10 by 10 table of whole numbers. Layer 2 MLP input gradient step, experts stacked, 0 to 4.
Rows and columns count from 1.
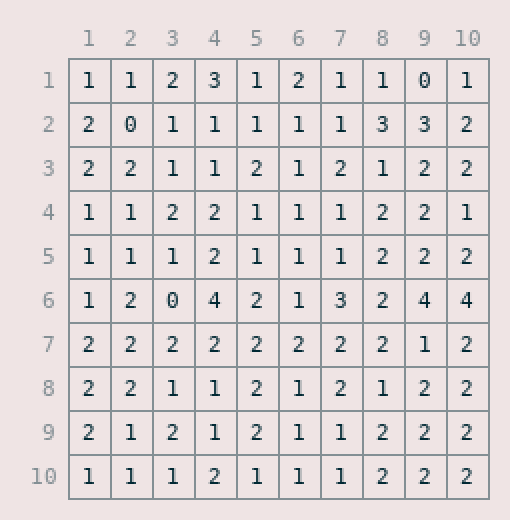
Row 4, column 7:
1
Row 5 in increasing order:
1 1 1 1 1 1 2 2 2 2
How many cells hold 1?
44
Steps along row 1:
same up up down up down same down up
